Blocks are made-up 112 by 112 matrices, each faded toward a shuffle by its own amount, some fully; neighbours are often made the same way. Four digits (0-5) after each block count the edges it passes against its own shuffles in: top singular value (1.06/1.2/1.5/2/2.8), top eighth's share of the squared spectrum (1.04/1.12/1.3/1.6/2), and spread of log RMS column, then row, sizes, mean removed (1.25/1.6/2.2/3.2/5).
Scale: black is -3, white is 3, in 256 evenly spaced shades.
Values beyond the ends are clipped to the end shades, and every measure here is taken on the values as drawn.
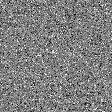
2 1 0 0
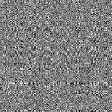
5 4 3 3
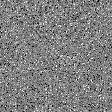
3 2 1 0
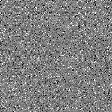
4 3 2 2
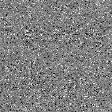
1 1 1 2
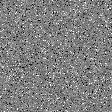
0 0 0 0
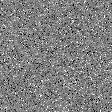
0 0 0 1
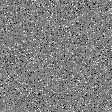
0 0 0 0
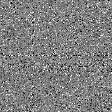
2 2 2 2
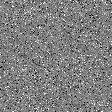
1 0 0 0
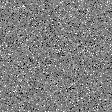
0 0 0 0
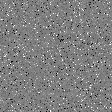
0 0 0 0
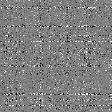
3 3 3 3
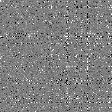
2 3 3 3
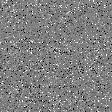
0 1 1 2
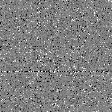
2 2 2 2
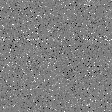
2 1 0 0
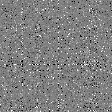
2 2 2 2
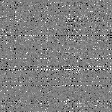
3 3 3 3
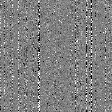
3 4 4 0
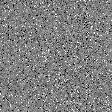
1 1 1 0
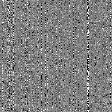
2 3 4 0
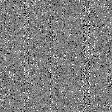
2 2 3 0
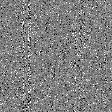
1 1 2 0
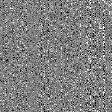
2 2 4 0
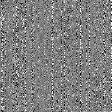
2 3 4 0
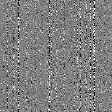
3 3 4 0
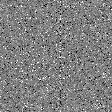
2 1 1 0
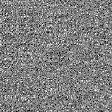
4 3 2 2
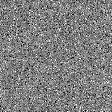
3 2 1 1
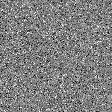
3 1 0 0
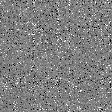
1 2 2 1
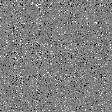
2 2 2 2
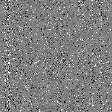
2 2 2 1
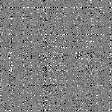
2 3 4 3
